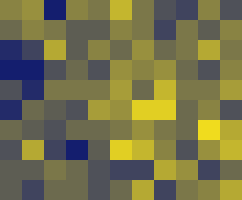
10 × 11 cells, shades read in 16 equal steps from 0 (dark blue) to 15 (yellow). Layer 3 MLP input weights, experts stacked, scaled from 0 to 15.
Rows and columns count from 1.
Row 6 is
1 6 5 4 10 9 14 14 6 8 4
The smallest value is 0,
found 4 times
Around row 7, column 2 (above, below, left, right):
6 11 6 4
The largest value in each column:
8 11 11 8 10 14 14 14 9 15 12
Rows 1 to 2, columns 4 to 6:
8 7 12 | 5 5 8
